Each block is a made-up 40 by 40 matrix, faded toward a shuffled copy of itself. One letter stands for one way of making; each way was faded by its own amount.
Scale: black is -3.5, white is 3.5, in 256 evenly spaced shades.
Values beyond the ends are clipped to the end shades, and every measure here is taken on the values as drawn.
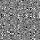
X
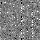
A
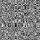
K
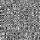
K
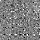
X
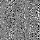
A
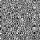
K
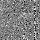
A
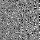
A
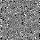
A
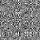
K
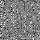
A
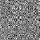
K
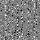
A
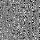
A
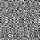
K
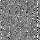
A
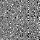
A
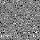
X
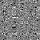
X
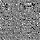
X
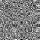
K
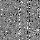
A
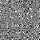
X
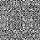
K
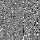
A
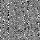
A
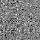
X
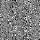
A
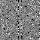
A
